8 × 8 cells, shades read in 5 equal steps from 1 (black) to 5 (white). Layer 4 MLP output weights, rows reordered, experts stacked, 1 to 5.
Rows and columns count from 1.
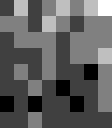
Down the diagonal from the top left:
2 3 3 3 2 2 2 2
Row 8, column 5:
2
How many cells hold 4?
5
